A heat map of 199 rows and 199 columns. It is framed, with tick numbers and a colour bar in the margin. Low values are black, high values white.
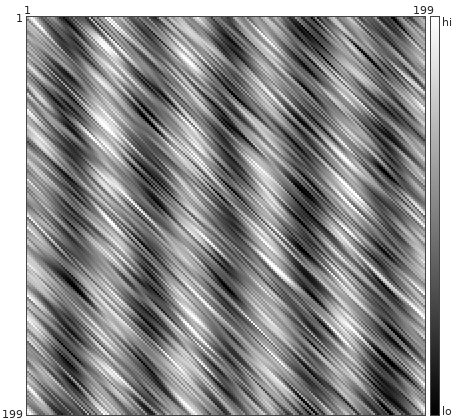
Grain: diagonal, down to the right. Histogram: bell-shaped. Seam: none. Odd rows or columns: none. Slope: none. Stripes: upright, repeating 5 times.
